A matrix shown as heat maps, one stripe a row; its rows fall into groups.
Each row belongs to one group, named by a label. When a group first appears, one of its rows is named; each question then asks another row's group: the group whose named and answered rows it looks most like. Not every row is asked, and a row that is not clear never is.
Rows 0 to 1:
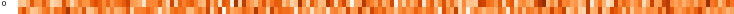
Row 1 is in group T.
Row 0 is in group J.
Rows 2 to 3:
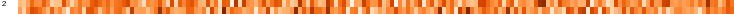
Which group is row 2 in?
J
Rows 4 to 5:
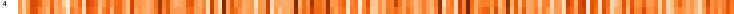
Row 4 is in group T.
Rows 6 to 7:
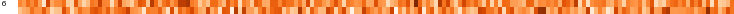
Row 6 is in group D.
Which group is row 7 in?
J
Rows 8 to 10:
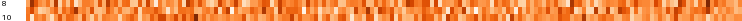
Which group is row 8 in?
D
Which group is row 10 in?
D
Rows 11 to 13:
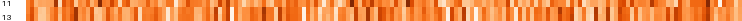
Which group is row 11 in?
D
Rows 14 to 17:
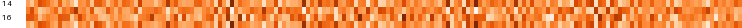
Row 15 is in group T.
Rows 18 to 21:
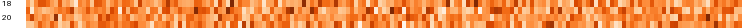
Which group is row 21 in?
J
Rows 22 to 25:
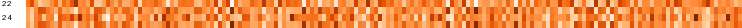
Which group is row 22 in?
T
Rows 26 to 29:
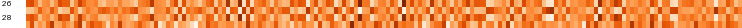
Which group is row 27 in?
J
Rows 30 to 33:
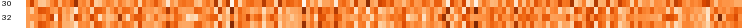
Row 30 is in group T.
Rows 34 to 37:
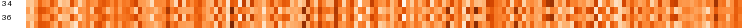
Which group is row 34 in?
J
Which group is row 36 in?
J
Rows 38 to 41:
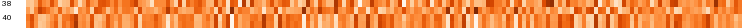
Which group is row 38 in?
J
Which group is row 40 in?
T
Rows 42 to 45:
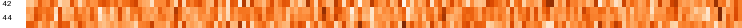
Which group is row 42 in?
J
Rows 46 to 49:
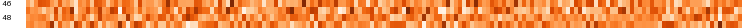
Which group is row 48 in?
D
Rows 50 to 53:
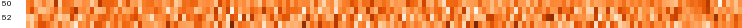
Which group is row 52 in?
J
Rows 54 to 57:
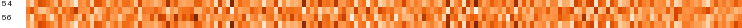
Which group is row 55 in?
T
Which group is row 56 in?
D
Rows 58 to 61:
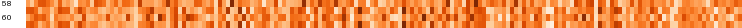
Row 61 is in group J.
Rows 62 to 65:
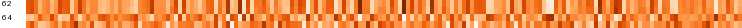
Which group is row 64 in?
J
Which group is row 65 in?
T
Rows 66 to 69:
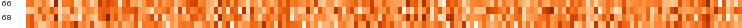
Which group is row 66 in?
D
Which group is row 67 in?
J
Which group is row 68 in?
D
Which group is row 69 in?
T
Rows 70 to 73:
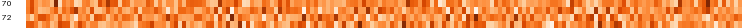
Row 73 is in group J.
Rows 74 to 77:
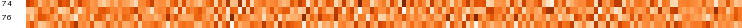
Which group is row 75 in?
J
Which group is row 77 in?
T
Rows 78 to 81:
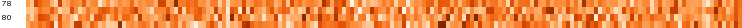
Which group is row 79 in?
J
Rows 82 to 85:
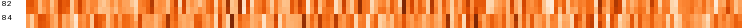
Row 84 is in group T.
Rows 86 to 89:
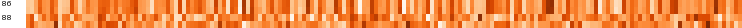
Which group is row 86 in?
J
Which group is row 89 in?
D
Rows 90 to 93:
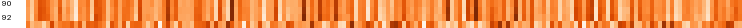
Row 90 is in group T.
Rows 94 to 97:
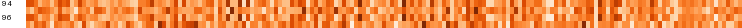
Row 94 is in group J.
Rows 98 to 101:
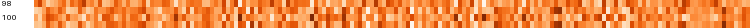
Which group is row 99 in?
J
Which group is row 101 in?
J
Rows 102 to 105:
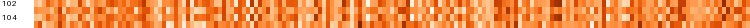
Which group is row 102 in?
J
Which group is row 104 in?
J
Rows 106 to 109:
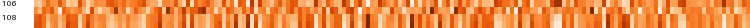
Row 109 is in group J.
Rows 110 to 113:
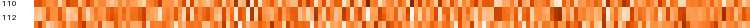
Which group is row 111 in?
J
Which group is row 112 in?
J
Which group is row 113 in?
T
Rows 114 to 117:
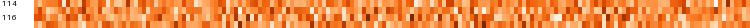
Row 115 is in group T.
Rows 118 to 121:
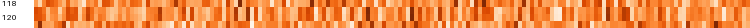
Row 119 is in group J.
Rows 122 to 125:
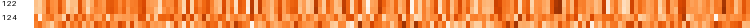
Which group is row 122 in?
J
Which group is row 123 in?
J
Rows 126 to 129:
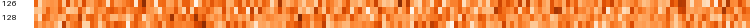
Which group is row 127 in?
J
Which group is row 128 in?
D
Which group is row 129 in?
D
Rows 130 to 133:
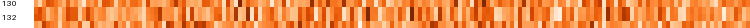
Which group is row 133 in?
D
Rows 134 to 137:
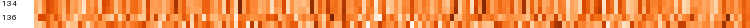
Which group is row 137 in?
J
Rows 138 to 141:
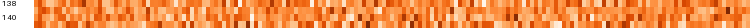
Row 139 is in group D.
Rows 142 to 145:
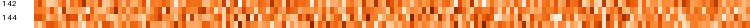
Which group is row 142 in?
T
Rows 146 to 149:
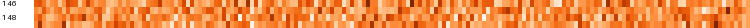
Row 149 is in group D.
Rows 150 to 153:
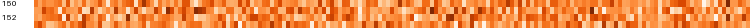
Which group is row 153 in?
T
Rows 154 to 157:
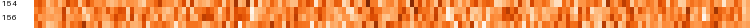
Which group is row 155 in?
D
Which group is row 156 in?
D
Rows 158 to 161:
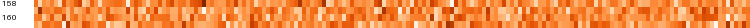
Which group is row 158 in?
D
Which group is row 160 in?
D
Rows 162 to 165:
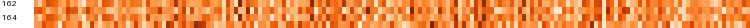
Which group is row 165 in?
D
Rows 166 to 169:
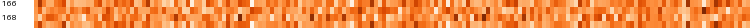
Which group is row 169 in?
D
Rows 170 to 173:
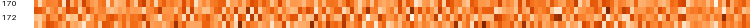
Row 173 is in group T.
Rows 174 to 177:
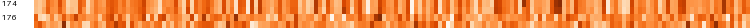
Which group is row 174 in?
J
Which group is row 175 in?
J
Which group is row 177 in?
D
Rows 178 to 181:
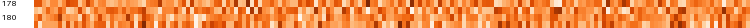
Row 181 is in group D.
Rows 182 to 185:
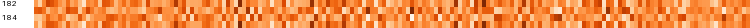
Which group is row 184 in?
J
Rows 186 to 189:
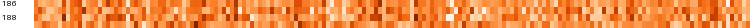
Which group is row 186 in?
D
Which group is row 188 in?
D
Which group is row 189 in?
D
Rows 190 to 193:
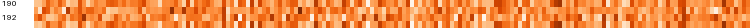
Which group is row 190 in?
J
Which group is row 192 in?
T
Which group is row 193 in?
J
